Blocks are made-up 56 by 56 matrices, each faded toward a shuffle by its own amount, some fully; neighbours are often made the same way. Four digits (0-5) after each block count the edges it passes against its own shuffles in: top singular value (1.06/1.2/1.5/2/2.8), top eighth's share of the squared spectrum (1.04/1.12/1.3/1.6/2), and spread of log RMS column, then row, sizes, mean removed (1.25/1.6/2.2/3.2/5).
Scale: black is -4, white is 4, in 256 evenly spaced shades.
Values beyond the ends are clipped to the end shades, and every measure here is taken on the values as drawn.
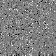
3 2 1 1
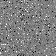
1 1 0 0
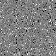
3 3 1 0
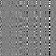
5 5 3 2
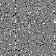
3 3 2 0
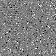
2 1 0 0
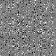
3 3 2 1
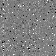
3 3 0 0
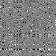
4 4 1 2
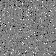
2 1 0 0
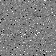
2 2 0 0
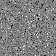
2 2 0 0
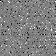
3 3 0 1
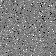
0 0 0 0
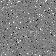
1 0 0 0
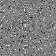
3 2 1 0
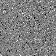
0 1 0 0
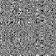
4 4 2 2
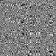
4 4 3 2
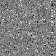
3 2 1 0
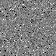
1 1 0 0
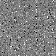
2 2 1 0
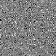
3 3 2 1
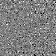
3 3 1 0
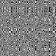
4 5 3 2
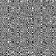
4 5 3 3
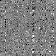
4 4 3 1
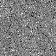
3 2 1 0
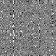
4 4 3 1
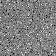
0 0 0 0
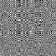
5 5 3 3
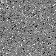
1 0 0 0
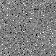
3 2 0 0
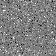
0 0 0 0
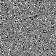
0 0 0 0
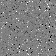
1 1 1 0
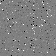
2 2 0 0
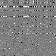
4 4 1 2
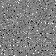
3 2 0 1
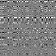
4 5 2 3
